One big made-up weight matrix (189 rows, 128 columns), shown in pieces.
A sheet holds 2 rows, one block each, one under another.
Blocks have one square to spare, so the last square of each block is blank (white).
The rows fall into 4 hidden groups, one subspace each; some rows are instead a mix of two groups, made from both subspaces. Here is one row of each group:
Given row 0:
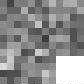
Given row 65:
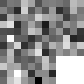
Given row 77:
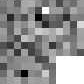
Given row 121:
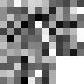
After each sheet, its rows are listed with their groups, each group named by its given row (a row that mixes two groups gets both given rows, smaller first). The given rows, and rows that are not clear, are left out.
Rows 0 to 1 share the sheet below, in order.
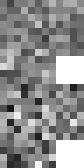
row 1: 65
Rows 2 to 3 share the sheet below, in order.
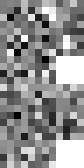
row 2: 0 and 77
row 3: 65
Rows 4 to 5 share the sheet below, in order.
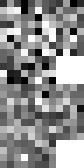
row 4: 65
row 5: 77
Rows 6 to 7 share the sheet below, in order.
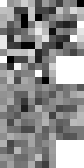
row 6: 121
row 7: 121
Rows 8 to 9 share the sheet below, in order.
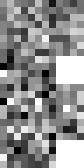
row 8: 0
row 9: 0
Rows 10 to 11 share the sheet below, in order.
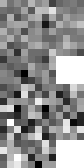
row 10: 77
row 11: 65
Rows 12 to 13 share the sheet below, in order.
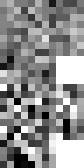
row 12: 0
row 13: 65 and 77
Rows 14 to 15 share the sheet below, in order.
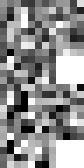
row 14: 121
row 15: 121
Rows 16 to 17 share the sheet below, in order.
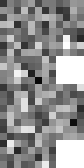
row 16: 65
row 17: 121
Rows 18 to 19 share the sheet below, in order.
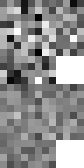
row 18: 65
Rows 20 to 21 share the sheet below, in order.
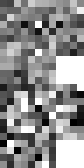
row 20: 0 and 121
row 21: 121
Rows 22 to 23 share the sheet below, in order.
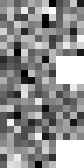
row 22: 77
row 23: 65
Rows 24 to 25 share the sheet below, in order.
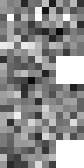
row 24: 77
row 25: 65
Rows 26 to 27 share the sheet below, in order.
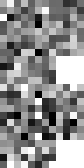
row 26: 0
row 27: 65
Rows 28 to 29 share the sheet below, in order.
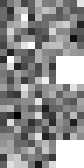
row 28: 121
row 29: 65
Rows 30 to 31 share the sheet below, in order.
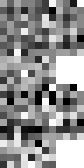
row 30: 77
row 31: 77
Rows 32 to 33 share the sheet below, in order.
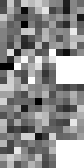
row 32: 0 and 121
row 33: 0 and 121
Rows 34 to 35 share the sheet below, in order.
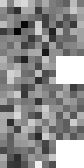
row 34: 65 and 121
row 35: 65
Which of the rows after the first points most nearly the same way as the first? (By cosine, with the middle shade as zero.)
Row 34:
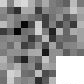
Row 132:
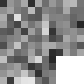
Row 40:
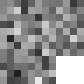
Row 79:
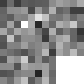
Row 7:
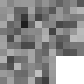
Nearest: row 7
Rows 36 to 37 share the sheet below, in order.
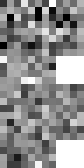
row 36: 77
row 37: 65
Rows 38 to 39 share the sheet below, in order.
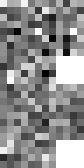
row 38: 0 and 65
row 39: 0
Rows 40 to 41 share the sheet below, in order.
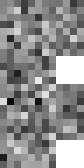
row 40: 65
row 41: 0
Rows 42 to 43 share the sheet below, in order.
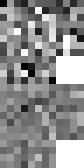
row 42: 65
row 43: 121
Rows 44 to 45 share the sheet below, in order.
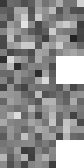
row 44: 121
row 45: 65
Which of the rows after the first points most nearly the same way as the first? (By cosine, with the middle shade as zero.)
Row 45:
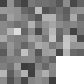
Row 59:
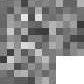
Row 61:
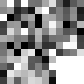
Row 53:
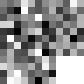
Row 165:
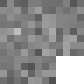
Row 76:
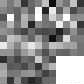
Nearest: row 165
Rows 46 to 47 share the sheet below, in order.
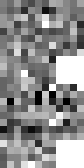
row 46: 77
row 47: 77
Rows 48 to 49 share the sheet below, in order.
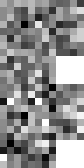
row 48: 121
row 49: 0
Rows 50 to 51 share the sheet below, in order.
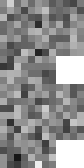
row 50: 0
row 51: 65
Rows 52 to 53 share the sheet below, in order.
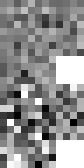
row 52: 77
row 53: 65
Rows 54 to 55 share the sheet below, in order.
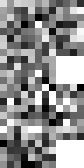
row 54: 121
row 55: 77
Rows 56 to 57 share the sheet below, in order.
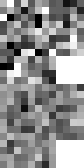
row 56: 0
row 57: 121
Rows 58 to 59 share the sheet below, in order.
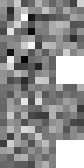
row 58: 121
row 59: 77 and 121
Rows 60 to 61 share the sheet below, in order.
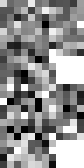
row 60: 77
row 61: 0
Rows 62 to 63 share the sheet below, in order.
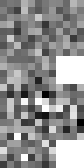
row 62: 65
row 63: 77
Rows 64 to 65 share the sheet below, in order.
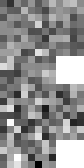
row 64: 0
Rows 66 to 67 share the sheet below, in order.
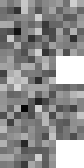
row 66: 65
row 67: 121
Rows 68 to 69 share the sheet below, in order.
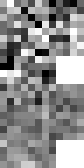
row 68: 0
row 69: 77
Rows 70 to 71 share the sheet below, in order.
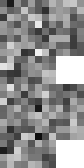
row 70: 0
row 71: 0
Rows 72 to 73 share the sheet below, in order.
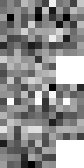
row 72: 77
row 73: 77
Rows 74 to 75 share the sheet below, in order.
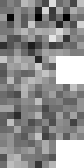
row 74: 77
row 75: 65
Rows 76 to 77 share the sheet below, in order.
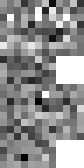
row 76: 77
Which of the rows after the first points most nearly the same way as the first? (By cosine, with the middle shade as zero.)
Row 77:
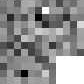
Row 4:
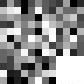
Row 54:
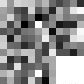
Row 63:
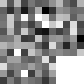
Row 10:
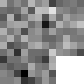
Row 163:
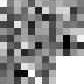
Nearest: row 10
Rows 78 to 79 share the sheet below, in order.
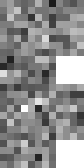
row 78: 0
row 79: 121
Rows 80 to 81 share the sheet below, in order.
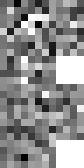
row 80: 121
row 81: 77
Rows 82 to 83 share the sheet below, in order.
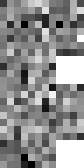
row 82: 77 and 121
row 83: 77
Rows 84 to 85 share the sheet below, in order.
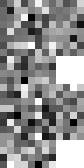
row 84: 121
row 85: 65
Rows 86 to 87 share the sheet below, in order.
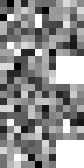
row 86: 0
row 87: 65
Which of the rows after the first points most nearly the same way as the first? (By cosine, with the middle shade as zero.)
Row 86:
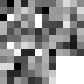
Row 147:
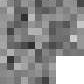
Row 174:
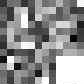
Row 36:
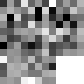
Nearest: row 174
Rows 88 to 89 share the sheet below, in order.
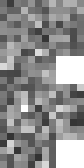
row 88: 0
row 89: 121
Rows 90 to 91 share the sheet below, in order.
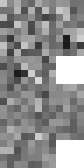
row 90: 65
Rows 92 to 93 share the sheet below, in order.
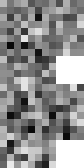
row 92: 77 and 121
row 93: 65 and 121
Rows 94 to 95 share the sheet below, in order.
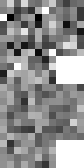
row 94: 0
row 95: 121
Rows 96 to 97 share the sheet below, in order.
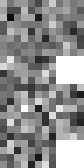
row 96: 0 and 121
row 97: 121
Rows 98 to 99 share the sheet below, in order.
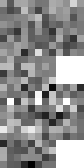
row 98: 0 and 65
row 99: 77
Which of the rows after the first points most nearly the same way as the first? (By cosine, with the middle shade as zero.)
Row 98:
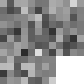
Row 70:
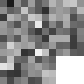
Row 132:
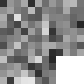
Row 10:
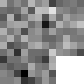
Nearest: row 70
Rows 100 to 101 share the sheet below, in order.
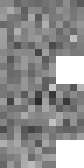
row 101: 77
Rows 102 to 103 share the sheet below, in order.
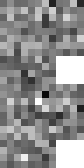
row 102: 77
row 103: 77
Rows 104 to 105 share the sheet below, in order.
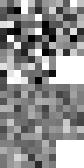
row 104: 65
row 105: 65
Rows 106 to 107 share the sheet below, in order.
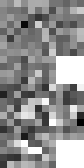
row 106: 121
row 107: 77 and 121
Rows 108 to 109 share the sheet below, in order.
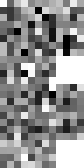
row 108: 65
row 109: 77
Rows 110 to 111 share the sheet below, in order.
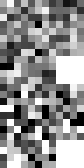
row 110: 0
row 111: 65
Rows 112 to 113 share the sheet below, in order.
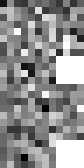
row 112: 65
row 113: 77
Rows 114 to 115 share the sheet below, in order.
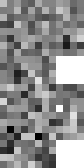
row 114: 65
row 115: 0 and 77
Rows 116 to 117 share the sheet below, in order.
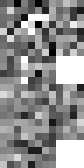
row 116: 121
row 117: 77 and 121
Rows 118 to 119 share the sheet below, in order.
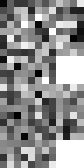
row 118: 121
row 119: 65
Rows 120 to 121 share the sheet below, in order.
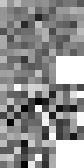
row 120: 121
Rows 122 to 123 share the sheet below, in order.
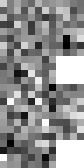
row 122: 65
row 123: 0
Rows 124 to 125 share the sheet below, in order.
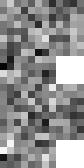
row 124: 0
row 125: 0
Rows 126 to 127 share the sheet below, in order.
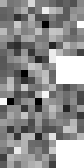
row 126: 77
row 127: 0
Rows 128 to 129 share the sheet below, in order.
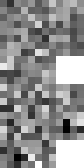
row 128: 0
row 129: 65
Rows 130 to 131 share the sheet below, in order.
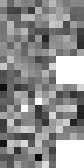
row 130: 0 and 77
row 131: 121
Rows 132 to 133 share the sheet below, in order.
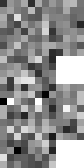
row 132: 77
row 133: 0
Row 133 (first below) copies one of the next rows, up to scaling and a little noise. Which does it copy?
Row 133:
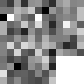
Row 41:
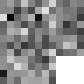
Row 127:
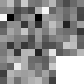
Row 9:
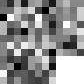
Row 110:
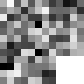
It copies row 9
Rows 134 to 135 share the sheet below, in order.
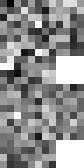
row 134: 0
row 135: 65
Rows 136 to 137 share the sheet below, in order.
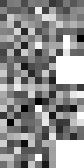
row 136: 65 and 77
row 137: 121
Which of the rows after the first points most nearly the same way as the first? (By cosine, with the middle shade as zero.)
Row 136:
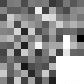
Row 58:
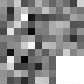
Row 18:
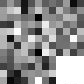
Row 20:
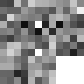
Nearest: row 18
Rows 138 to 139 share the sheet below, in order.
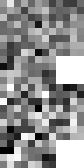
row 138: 0
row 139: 0
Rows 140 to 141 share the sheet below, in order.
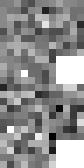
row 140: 77
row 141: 0 and 77
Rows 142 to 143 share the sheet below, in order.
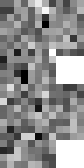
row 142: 77 and 121
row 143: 0
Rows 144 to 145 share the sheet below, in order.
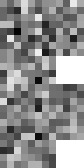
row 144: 65
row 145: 0
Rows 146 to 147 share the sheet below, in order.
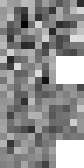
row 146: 121
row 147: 121
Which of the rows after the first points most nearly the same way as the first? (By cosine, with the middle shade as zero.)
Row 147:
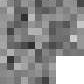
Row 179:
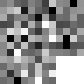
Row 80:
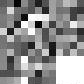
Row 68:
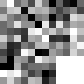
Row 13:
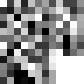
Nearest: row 80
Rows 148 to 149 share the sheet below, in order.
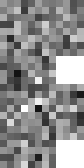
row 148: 65
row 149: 121
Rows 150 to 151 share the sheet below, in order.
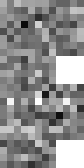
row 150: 121
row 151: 77
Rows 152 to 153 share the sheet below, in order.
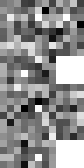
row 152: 77
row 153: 121
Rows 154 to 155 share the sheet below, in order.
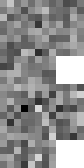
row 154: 0
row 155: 121
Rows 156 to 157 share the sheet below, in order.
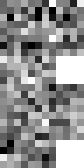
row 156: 77
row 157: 0
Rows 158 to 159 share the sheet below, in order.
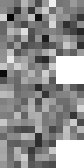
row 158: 0
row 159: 65 and 121
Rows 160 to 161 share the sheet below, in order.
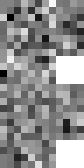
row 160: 0
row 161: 65
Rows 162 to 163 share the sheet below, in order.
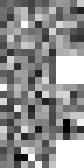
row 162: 121
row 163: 65
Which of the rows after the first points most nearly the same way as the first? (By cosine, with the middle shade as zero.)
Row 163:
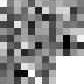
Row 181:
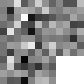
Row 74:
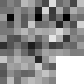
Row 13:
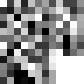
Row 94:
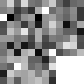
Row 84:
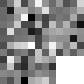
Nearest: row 13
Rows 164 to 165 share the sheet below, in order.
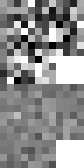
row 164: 77
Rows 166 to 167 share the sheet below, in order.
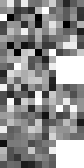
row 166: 0
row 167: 77
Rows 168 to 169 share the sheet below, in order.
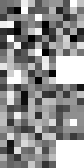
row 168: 65
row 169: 65 and 121
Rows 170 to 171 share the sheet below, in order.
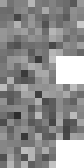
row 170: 77
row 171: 65
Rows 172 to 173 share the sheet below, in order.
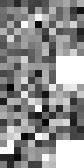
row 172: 121
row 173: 0
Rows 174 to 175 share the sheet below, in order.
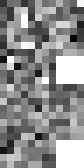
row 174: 121
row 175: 0
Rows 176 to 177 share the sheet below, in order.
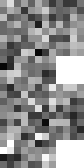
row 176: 0
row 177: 0
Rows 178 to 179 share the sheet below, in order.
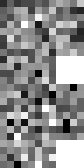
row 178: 121
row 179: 65 and 77
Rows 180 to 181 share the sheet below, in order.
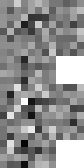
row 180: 121
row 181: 121
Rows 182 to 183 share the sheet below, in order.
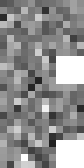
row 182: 0 and 65
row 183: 77
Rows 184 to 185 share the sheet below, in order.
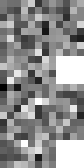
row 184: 65 and 77
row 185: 121
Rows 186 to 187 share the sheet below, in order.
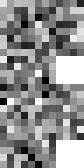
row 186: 121
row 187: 0 and 65
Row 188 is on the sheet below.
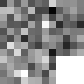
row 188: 77
